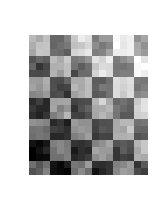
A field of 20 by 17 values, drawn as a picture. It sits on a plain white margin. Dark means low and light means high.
Ninth with the highest average: top right. Mirror symmetry: none. Odd rows or columns: none. Average level on the scale: 50%. Slope: up to the top right. Grain: checkered.
